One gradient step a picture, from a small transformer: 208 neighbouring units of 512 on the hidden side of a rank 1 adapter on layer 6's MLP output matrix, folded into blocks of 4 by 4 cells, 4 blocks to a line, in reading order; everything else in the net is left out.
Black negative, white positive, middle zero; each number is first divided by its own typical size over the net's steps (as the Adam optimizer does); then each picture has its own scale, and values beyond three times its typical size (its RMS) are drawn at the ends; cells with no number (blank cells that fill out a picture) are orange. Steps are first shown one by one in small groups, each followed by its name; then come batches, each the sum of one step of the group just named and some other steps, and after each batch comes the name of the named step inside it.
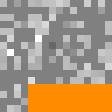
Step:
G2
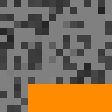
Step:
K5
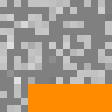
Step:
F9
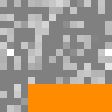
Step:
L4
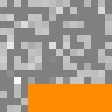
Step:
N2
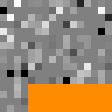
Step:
F9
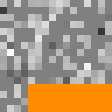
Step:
G2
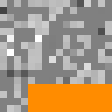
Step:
G2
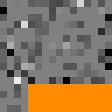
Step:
F9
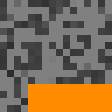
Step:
K5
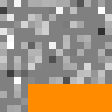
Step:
N2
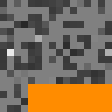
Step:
L4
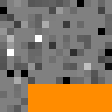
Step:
G2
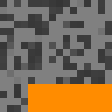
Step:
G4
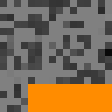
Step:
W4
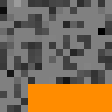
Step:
G4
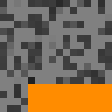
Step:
G4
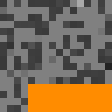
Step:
W4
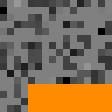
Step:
W4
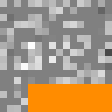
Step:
G4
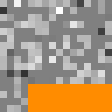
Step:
W4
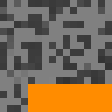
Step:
G4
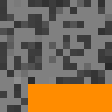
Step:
G4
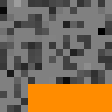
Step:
G4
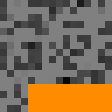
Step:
W4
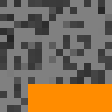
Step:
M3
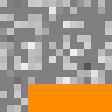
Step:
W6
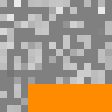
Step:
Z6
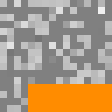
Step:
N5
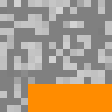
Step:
Z6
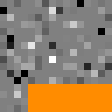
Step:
W6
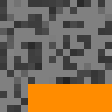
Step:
M3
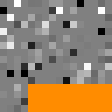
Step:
Z6
